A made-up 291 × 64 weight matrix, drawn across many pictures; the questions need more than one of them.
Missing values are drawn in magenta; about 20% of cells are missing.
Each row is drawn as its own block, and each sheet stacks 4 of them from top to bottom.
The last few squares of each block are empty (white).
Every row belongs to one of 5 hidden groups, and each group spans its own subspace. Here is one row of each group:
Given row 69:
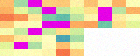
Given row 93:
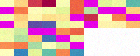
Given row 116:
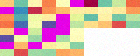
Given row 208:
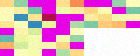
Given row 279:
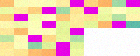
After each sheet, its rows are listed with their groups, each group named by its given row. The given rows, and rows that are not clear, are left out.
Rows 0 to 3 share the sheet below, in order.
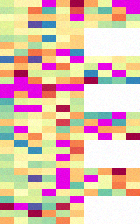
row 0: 93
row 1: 208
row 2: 279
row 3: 279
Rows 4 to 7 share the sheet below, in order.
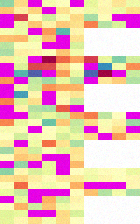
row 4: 208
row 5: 116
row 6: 279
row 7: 208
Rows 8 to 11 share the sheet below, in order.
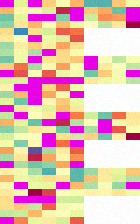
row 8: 279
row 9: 208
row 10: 279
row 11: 93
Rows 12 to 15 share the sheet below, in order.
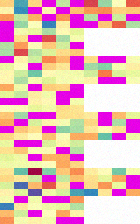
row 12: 116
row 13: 116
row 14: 69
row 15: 208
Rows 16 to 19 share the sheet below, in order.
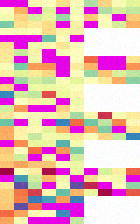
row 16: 116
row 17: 116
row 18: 279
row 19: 208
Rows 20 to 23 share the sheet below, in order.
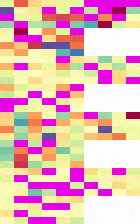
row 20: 69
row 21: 279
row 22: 116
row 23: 93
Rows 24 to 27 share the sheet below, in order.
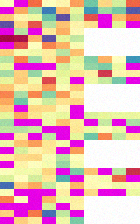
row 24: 116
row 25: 116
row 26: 69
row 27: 69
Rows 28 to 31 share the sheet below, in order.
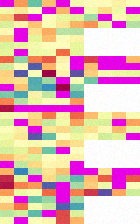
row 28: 208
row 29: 208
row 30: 93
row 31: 69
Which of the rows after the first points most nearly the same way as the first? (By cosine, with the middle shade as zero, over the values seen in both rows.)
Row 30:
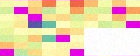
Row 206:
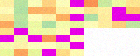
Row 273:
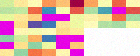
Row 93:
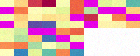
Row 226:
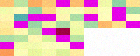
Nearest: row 273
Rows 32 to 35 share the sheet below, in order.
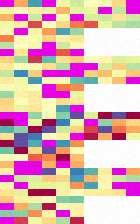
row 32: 208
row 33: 208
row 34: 69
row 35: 93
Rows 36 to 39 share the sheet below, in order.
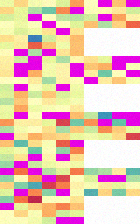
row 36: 279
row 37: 116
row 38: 279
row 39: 69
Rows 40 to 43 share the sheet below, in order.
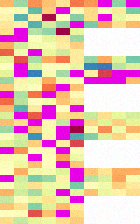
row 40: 208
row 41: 116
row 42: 208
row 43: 279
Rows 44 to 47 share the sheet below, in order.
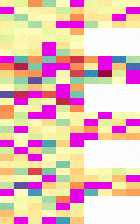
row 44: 208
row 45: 208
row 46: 208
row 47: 208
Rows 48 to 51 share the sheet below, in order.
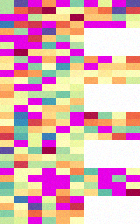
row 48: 279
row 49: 69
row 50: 116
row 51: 279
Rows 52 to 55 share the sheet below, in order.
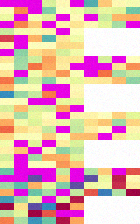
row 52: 116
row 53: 116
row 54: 69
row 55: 279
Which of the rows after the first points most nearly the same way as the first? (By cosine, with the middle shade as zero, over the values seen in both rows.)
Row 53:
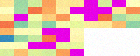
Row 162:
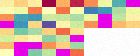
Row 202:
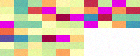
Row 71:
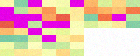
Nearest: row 202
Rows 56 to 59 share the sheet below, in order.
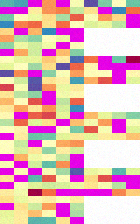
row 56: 279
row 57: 69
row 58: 93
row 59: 93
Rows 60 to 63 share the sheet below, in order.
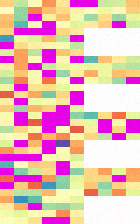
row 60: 116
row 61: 116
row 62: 208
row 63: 69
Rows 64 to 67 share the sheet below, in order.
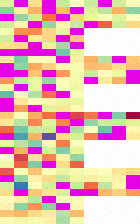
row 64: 69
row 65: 116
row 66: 116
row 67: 208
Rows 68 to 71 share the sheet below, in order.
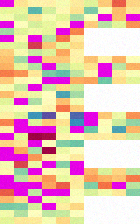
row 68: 279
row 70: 93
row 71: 116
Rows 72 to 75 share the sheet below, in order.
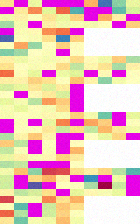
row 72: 279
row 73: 69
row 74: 279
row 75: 116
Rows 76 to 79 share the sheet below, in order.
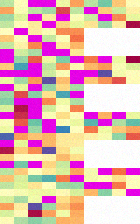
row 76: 279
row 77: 116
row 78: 116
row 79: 279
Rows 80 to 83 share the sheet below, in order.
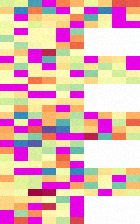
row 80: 93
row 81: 93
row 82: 69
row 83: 93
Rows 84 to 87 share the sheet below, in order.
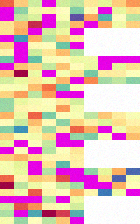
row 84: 208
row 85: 208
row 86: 208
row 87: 69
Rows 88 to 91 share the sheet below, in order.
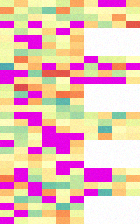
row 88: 279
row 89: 69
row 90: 69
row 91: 69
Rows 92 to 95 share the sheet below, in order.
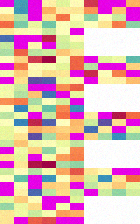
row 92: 116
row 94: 93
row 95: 93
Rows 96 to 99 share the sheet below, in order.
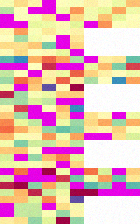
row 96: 69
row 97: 279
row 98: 69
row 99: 208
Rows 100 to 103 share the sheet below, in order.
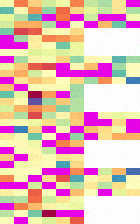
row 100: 69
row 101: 279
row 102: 208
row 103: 69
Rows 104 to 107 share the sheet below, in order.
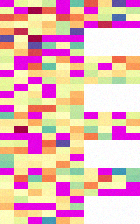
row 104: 279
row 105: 93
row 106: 208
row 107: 93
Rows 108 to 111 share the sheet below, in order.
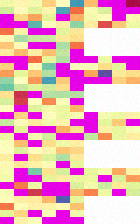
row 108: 69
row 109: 116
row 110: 69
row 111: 208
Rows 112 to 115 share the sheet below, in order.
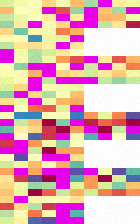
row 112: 279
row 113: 93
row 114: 116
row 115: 93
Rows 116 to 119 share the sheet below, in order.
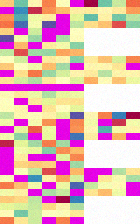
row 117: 69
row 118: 69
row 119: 208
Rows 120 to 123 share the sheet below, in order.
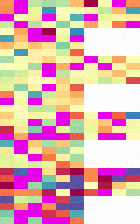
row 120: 279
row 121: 279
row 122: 69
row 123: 69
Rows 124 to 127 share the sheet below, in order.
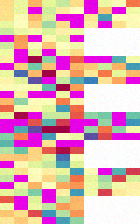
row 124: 116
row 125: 208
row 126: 69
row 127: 69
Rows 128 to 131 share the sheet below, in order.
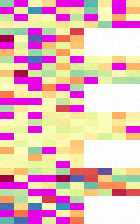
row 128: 279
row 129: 208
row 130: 279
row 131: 279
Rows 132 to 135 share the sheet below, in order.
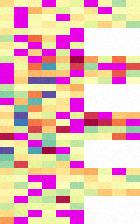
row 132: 279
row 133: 93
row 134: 116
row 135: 208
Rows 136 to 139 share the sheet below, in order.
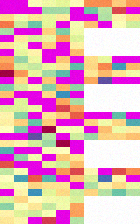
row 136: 279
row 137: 69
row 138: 208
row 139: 93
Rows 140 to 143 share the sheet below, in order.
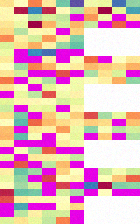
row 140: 93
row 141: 116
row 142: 116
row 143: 116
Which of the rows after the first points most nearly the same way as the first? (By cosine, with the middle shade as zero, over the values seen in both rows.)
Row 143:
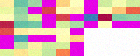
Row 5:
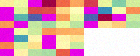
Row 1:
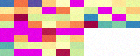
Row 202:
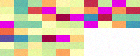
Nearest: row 202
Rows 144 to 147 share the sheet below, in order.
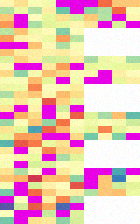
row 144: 279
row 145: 69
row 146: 69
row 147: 279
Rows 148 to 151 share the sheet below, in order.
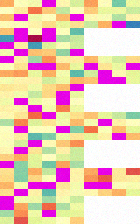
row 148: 279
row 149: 208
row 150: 93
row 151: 116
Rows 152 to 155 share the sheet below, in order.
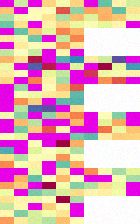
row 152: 279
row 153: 93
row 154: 208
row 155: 208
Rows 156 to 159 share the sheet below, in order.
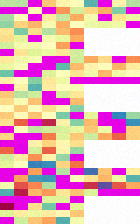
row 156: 279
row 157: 69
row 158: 93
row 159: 116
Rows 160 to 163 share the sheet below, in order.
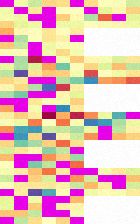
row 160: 116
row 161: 208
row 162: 116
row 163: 93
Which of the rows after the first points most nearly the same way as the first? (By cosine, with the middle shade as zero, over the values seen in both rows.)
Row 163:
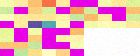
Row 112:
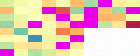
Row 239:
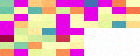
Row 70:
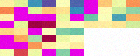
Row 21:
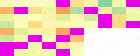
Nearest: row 239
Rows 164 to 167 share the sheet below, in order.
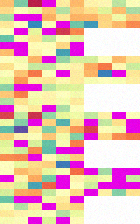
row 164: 208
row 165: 116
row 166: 208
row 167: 69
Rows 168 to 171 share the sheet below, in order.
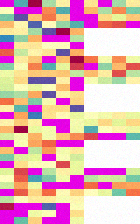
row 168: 208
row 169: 93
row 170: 208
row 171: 116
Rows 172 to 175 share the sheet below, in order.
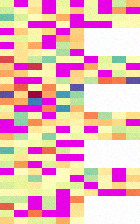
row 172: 69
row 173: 279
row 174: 116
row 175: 279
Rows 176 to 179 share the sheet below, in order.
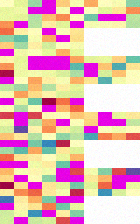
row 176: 116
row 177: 69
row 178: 208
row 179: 69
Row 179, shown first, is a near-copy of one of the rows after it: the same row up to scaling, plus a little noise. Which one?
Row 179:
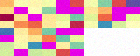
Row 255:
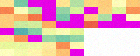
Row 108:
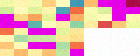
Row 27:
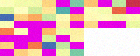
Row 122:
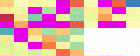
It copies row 122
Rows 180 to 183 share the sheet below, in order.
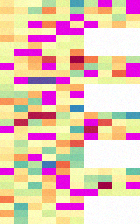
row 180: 93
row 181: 93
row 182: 93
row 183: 116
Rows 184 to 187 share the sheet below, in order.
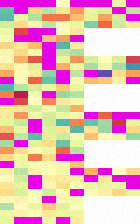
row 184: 69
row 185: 116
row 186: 279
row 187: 116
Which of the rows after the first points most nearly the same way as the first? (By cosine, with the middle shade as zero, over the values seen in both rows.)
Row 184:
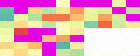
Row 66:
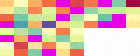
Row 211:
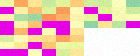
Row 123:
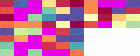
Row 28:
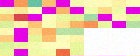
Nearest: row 211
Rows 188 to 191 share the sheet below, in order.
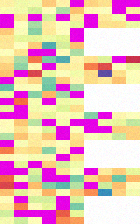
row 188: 69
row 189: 116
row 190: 116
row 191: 69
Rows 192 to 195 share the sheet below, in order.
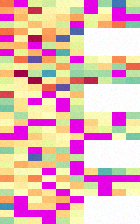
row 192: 279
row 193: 208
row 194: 279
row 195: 279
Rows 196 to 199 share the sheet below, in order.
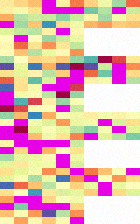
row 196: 116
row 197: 279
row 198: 208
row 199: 69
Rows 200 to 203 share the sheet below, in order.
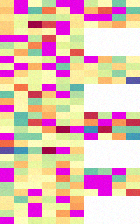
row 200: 93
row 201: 279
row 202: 116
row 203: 279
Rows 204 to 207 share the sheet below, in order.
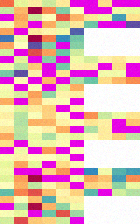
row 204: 279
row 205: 208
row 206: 116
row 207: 279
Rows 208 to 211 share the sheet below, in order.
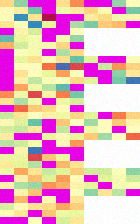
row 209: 279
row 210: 279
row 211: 69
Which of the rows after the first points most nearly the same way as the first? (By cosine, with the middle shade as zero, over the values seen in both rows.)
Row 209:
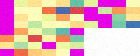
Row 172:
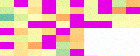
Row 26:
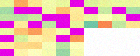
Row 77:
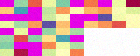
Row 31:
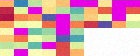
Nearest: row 172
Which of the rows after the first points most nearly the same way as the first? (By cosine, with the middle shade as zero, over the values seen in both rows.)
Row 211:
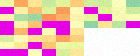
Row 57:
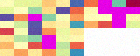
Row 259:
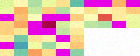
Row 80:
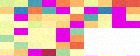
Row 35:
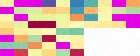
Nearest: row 35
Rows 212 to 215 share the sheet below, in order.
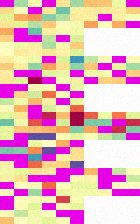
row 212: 69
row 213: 93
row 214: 93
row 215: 208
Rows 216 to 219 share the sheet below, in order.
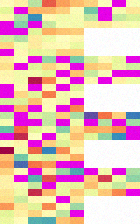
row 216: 116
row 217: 93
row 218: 116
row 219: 93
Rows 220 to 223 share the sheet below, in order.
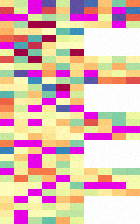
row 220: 93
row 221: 208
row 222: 279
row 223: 93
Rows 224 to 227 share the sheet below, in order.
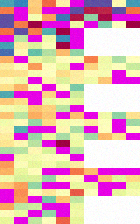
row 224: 279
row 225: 279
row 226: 208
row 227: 69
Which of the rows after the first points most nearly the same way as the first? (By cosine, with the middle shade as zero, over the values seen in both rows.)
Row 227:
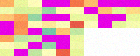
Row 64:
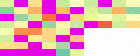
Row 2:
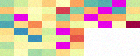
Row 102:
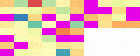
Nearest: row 2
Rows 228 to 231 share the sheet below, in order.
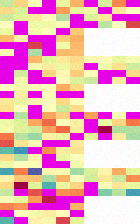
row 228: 279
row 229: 208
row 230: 116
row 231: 208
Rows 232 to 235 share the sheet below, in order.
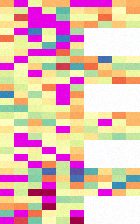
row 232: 69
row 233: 279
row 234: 93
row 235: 93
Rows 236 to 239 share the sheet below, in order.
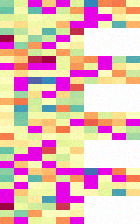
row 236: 279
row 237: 93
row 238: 116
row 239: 279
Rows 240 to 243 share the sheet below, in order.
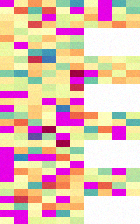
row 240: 93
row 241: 208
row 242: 208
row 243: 69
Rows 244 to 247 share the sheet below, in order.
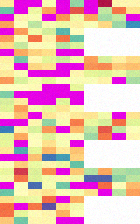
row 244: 279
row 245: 116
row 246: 69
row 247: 116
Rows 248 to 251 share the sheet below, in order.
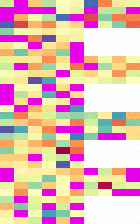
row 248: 116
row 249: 93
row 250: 69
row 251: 69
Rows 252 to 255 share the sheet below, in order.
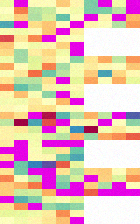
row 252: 116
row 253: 69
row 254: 93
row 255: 69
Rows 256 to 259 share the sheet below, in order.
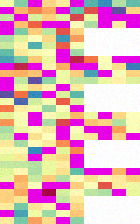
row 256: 279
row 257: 208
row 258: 279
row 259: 116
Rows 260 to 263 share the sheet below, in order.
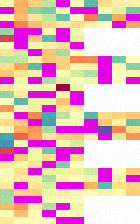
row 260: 116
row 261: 208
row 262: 116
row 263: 116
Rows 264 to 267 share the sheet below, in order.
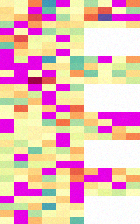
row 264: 116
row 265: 93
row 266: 279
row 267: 93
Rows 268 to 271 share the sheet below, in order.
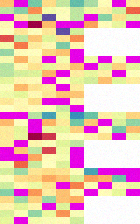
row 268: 208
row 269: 69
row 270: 93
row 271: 279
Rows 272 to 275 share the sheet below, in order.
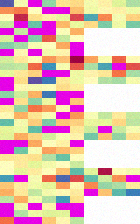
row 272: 208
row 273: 93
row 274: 69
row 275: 279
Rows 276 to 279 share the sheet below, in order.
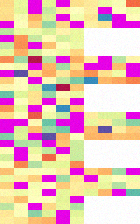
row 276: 116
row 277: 208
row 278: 116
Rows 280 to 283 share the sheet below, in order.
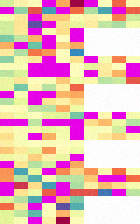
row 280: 93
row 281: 279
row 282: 93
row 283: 69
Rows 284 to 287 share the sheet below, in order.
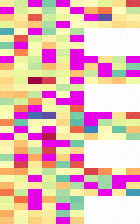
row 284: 116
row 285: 93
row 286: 93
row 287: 279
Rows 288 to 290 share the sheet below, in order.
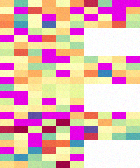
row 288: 116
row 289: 116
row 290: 208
